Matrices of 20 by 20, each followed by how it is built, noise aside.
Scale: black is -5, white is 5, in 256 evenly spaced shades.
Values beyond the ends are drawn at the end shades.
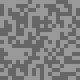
noise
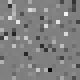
sparse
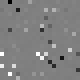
sparse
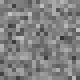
noise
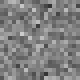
noise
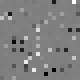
sparse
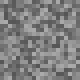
noise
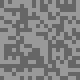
noise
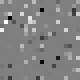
sparse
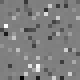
sparse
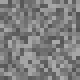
noise
